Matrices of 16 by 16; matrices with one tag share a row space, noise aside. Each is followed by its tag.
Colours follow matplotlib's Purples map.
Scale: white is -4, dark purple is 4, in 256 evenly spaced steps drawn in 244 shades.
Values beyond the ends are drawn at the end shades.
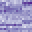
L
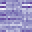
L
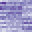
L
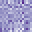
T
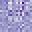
T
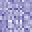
T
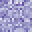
T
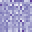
T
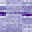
L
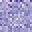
T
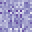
T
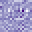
T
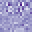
T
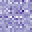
T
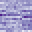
L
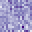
T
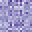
T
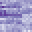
L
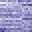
L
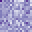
T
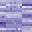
L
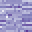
L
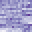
L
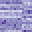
L
